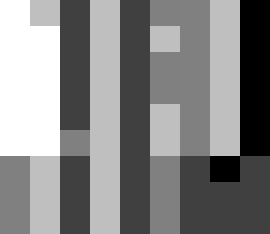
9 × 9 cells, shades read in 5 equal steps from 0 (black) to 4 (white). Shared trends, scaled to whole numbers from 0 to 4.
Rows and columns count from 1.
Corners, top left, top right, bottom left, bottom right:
4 0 2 1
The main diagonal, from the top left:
4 4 1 3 1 3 1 1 1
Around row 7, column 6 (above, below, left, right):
3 2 1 1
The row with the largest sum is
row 6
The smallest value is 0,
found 7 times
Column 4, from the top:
3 3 3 3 3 3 3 3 3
